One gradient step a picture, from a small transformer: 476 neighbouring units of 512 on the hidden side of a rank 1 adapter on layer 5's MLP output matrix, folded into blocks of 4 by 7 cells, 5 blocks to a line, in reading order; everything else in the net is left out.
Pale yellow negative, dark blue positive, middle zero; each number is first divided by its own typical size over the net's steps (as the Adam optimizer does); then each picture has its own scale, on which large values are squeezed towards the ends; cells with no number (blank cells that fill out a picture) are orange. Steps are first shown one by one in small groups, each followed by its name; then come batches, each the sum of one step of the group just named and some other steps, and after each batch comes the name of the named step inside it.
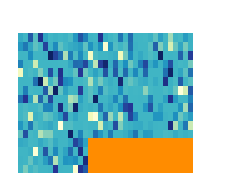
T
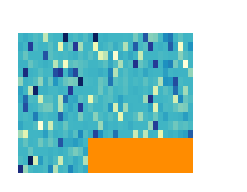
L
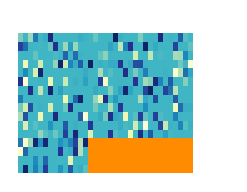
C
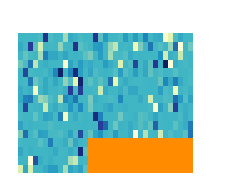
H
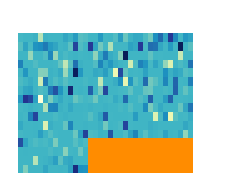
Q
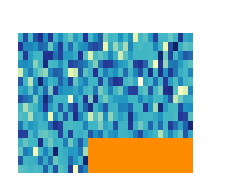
T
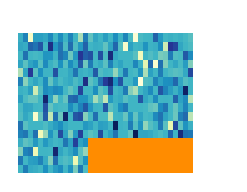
C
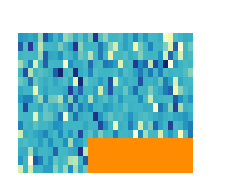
H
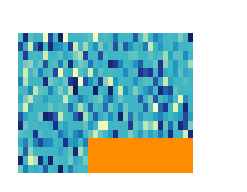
C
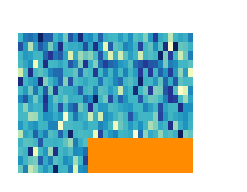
T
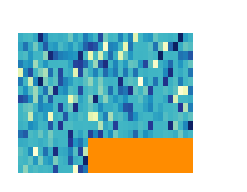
T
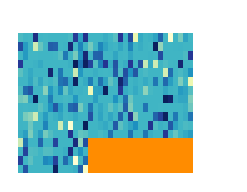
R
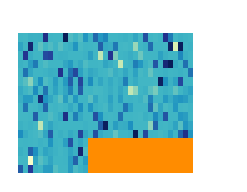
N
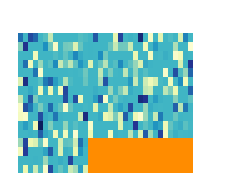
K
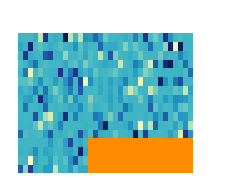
N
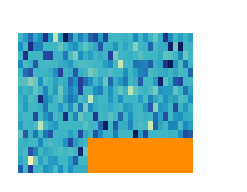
N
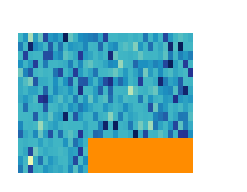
N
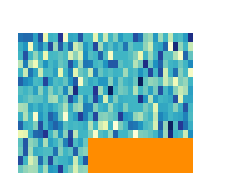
K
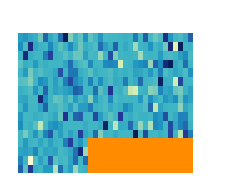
N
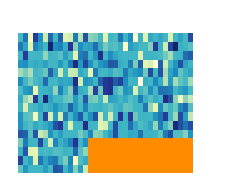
R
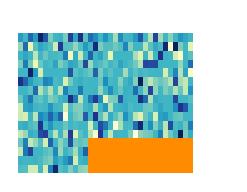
K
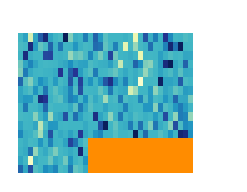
N
